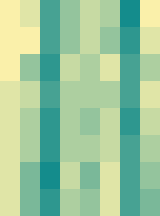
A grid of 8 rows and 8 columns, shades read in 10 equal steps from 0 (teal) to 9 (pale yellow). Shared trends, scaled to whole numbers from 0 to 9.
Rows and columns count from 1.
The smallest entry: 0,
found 2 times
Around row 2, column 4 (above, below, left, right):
5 7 2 7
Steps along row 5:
down down up down up down up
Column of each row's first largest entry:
1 1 1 1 1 1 1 1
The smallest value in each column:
8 4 0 5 4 5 0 4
